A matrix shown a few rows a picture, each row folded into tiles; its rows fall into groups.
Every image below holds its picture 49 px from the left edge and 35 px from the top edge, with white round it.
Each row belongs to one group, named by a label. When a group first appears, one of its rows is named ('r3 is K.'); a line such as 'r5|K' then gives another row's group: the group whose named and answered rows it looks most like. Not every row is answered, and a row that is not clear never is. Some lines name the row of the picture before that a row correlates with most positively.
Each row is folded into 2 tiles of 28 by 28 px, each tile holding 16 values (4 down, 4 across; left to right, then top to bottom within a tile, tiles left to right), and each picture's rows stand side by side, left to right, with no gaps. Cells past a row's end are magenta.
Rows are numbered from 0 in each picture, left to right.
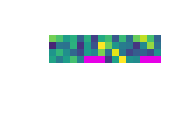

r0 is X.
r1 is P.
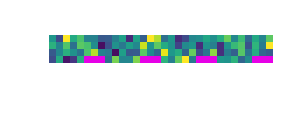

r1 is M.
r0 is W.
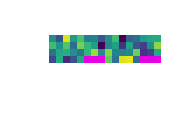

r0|W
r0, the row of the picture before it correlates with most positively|0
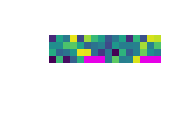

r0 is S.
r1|M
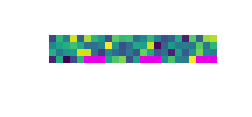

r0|S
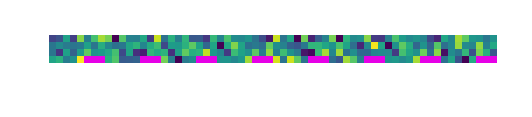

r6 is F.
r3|F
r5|P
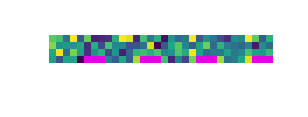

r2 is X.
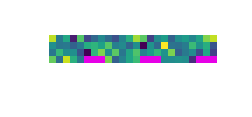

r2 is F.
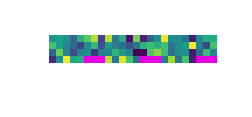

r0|P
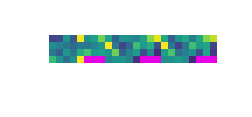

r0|M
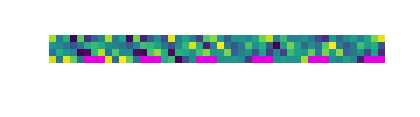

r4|F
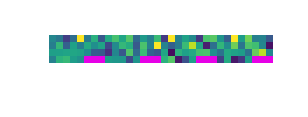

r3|W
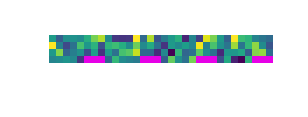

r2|M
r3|W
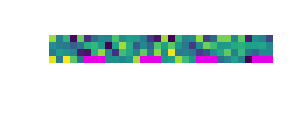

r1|F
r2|P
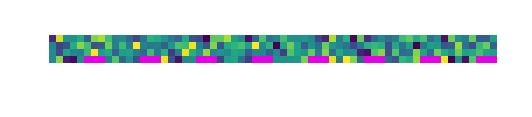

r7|X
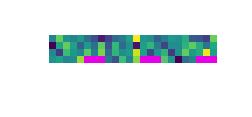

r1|X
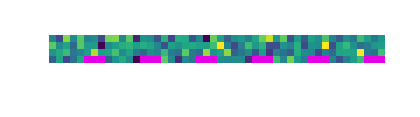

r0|W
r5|X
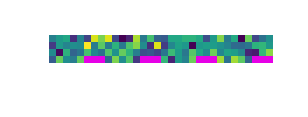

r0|M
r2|X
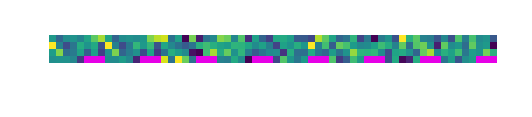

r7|W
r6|W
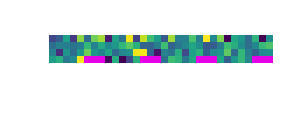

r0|M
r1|S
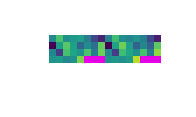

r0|F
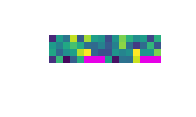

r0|S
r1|X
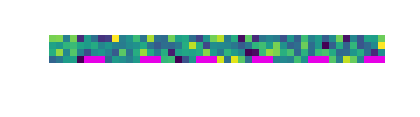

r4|W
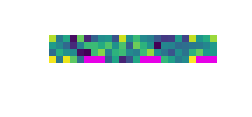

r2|M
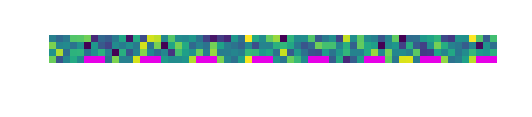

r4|P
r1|M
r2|F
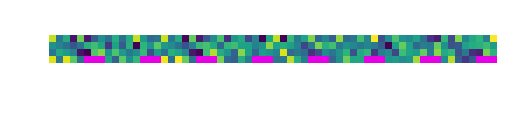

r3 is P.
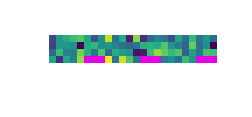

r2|W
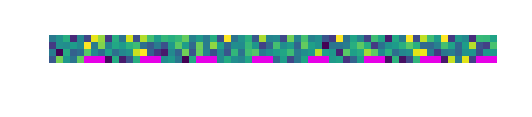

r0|M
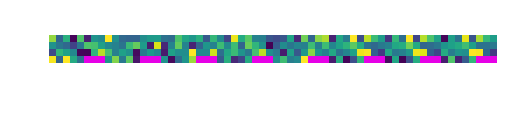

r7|S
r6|S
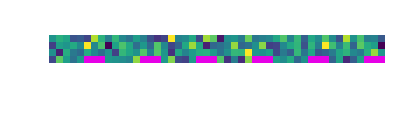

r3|X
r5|W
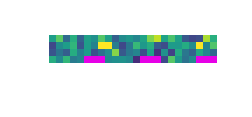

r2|M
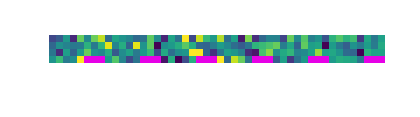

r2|S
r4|W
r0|M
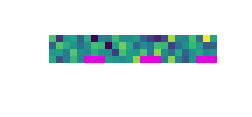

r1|F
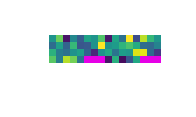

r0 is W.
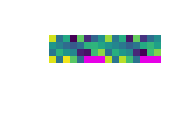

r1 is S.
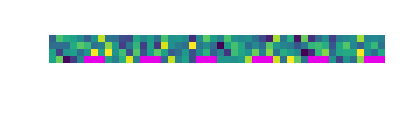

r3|F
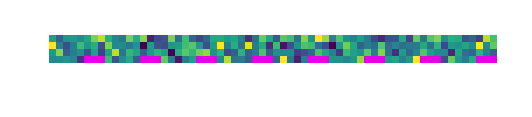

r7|M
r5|F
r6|M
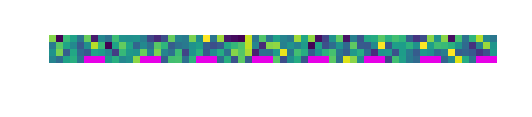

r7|P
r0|P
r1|F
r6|M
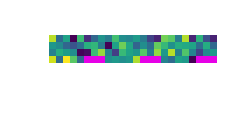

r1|F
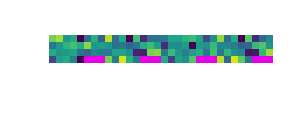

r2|X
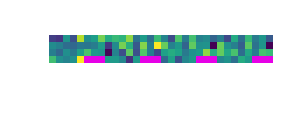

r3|W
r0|M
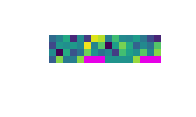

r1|F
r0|M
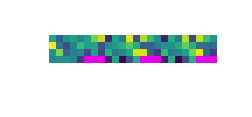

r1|S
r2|S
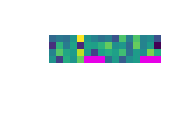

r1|W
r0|X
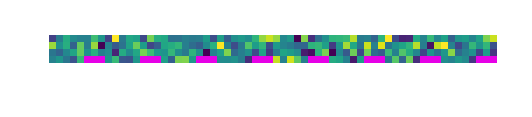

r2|P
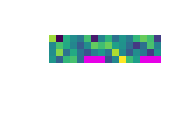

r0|P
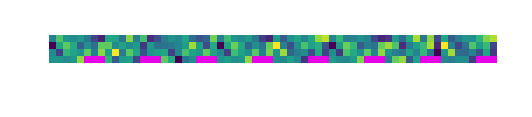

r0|F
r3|F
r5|F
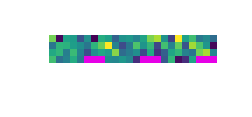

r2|W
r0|P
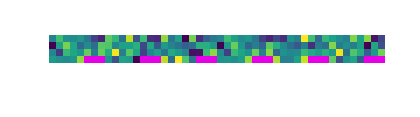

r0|F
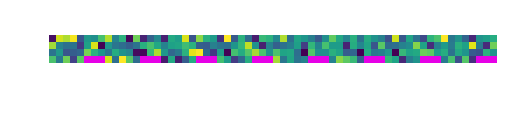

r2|S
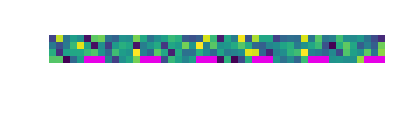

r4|X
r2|M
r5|F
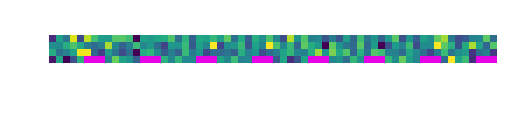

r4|W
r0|S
